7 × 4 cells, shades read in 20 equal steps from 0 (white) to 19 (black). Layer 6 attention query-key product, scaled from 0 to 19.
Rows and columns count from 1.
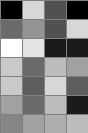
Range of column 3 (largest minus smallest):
14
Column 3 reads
13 13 17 5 3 5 6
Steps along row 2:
down up down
